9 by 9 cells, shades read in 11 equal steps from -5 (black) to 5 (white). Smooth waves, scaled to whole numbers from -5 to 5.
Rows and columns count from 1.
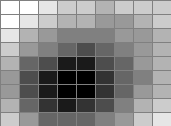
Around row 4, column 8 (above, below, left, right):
1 1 0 2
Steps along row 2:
down down down same down same up up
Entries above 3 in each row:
3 2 1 0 0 0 0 0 1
